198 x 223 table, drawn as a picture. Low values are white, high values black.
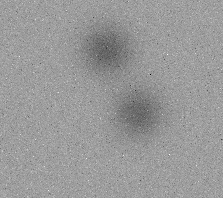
Mirror symmetry: none. Stripes: none. Odd rows or columns: none. Slope: none. Average level on the scale: 40%. Histogram: skewed, a long tail of high values. Bumps: two.
